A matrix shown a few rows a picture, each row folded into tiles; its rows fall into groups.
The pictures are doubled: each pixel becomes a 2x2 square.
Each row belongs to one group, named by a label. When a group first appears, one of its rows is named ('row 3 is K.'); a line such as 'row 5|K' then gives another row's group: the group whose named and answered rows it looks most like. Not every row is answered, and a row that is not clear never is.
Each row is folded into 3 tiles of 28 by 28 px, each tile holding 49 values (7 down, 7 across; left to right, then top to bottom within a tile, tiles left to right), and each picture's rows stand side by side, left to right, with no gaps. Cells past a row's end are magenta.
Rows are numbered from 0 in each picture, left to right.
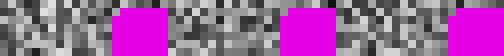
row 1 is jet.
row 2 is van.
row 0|van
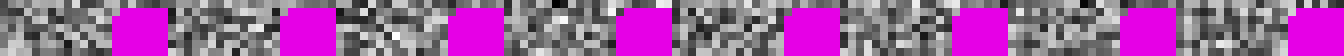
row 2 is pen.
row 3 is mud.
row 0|jet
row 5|jet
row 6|pen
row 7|jet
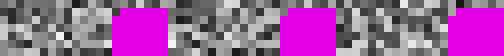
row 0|pen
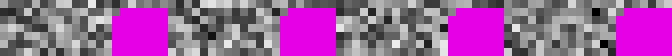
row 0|pen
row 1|jet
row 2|jet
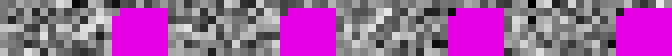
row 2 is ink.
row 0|pen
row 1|pen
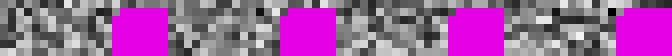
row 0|van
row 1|mud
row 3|jet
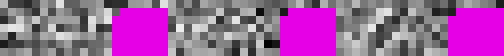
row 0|pen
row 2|ink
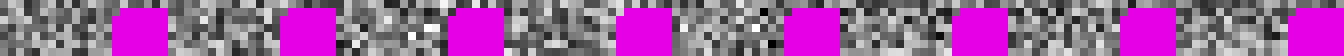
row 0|van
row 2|mud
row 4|ink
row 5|van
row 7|van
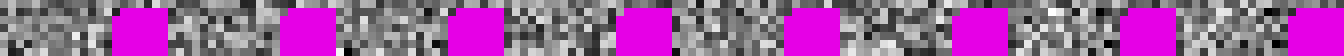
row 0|mud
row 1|pen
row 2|mud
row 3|jet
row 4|ink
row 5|jet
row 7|ink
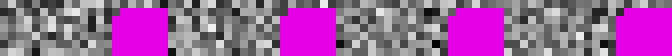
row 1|ink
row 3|mud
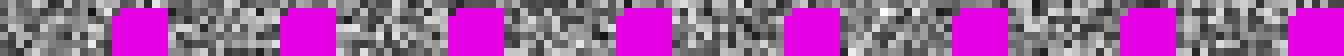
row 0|mud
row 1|pen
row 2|pen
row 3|van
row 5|ink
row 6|van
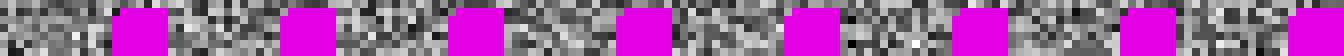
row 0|mud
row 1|van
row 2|van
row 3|pen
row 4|van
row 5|pen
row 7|jet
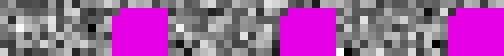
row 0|van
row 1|mud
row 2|mud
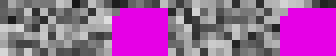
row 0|pen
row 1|jet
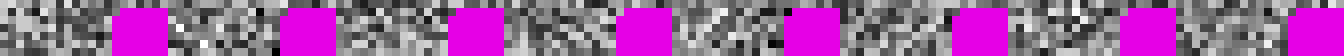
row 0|van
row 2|van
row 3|jet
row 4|ink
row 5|jet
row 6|van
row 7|mud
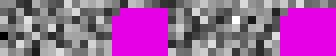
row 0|van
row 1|jet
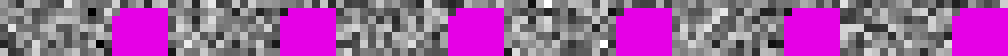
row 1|ink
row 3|ink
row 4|ink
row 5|pen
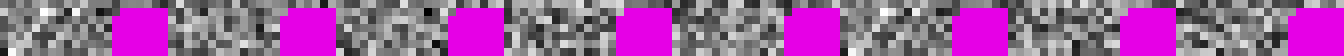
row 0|ink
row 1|van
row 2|mud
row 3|jet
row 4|pen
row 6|jet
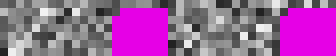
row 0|ink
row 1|mud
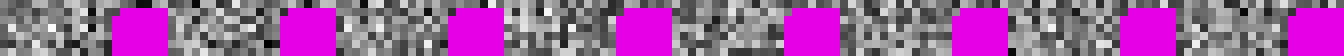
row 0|mud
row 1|ink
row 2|ink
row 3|van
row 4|pen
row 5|van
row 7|mud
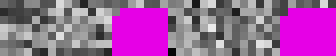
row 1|ink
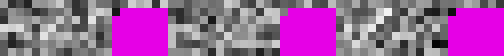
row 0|pen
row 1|pen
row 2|ink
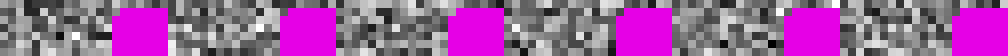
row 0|van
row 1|pen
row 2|jet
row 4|mud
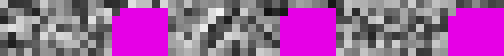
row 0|pen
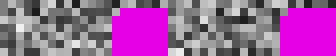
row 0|van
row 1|jet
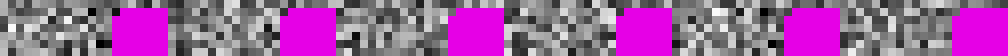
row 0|ink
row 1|pen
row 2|pen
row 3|pen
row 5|van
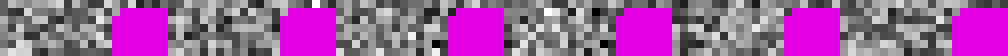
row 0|jet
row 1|jet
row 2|mud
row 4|pen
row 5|jet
